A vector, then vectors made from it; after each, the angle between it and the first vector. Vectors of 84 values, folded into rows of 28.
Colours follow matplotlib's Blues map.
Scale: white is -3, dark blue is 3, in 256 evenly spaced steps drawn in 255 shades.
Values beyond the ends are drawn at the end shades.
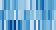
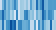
nearly parallel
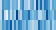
partly aligned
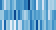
nearly opposite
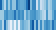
nearly opposite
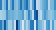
partly opposed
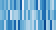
partly aligned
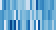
nearly parallel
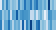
orthogonal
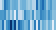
nearly parallel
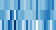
partly aligned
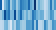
partly opposed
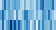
nearly parallel
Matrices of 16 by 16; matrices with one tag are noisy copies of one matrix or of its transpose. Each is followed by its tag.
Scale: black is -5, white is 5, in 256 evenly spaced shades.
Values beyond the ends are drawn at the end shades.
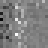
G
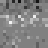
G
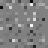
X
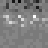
G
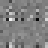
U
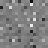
X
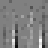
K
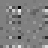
U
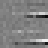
K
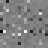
X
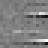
K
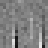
K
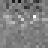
G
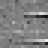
K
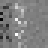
G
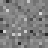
X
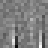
K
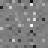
X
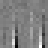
K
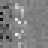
G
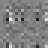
U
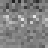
G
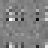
U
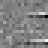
K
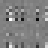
U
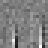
K
